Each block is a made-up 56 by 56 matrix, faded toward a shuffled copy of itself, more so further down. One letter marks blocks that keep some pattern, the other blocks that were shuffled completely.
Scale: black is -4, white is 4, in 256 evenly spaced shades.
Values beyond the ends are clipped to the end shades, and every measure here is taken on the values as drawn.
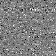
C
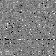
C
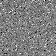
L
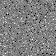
L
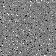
L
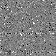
C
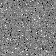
L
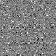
C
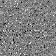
C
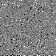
C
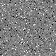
L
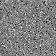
L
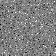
L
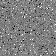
L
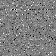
C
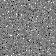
L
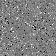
L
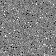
L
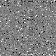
C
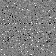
C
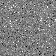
L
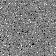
L
